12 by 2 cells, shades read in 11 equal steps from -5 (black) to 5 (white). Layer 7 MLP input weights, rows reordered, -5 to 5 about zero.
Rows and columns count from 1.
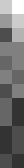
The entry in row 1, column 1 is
3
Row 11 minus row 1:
-6 -7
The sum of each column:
-11 -4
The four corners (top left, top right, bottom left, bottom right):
3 5 -2 -3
